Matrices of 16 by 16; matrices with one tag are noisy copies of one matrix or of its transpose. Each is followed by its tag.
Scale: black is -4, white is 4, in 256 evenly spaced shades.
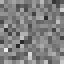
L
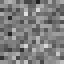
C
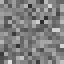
L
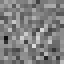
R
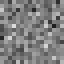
C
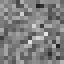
R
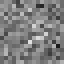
R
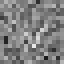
R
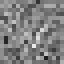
R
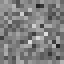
R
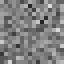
L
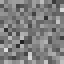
L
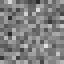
C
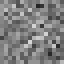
R
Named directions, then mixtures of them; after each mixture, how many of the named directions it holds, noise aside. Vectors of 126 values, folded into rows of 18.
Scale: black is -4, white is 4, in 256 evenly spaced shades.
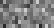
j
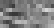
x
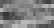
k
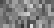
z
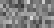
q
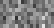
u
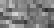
one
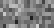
three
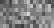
three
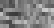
one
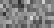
one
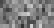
one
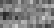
two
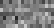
three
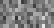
one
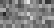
three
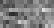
two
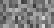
one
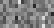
one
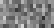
two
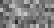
three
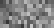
two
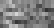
one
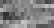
one
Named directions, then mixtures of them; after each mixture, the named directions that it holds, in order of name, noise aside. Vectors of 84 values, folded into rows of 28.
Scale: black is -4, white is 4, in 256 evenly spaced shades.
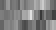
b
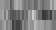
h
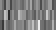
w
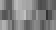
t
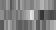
b, h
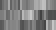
b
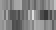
h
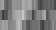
h, t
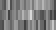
b, w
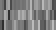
b, w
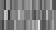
w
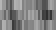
h, t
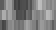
t
